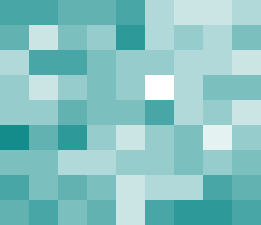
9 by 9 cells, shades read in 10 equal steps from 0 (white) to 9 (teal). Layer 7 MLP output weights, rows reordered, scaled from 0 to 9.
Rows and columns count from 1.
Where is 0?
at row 4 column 6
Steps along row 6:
down up down down up up down up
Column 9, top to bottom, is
3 5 2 5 2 4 5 6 7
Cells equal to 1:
1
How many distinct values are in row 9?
5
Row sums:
43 40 38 32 40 43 38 44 56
